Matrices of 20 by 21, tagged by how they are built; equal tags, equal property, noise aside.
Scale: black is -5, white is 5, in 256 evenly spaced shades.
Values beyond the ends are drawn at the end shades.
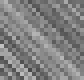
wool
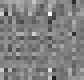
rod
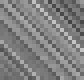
wool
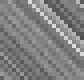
wool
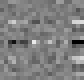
rod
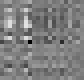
rod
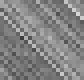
wool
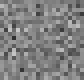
rod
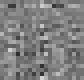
rod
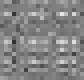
rod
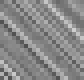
wool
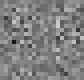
rod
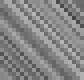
wool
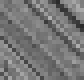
wool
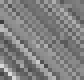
wool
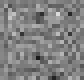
rod
